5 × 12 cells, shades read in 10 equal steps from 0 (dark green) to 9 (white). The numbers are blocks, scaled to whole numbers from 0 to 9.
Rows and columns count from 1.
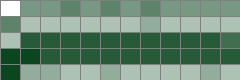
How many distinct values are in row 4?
2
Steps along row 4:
same up same same same same same same same same same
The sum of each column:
18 16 17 17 18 16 18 16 18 18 17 19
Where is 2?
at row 3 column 12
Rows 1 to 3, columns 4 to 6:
3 4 3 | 6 6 6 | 1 1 1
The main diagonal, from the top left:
9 6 1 1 6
